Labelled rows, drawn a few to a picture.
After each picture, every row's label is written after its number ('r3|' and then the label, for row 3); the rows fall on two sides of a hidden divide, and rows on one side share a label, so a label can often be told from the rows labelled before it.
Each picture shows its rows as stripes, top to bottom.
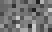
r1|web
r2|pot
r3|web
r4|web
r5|web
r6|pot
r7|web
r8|pot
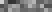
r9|pot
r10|web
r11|web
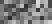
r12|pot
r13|pot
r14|web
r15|pot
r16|pot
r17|web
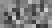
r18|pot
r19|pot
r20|pot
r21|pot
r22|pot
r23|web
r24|web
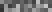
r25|pot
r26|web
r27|web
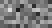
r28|pot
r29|web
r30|pot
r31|web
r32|web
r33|web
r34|pot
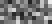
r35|web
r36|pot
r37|web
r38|pot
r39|web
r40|web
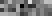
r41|web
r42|web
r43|web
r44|web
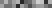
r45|web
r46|pot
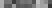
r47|pot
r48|pot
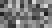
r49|web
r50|web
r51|web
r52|pot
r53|web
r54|web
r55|web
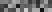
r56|web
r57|pot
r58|web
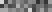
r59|web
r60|web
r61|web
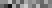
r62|web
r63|pot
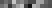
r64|pot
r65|pot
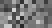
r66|web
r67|pot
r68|pot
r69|pot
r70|web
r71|pot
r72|web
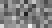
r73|pot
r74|web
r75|pot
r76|pot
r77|web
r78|pot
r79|web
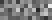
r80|pot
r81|web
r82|web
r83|web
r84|pot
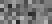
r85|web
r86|pot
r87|pot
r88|pot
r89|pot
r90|pot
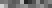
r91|pot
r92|pot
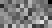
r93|pot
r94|pot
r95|web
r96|pot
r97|pot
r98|web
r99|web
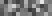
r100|pot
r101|web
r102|pot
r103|web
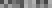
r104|web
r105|web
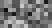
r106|pot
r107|pot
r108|pot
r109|pot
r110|pot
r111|web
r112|web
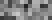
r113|pot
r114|pot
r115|web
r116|web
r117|pot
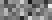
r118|pot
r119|web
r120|pot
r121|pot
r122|web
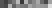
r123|web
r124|web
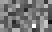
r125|web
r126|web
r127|pot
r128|pot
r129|web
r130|pot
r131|pot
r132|web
